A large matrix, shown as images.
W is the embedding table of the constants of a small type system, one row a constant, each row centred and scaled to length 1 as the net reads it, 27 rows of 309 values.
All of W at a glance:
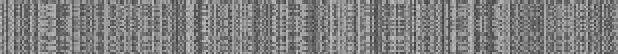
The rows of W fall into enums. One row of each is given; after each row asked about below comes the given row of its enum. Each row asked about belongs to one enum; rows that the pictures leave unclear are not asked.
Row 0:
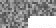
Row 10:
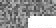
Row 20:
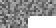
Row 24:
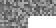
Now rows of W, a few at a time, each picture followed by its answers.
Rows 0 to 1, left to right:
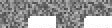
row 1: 0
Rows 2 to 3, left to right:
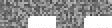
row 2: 24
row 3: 10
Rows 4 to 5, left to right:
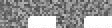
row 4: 24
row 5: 20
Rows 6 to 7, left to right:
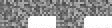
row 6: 24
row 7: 24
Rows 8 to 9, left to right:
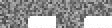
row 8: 20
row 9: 0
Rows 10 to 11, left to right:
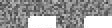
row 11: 20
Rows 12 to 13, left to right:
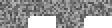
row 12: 10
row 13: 0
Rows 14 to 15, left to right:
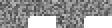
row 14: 10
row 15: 20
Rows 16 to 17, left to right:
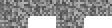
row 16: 24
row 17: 24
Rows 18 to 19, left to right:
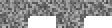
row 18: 0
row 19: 0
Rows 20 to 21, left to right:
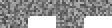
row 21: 24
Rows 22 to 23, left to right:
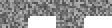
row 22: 0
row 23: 24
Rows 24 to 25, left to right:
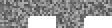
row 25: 0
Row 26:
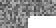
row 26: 10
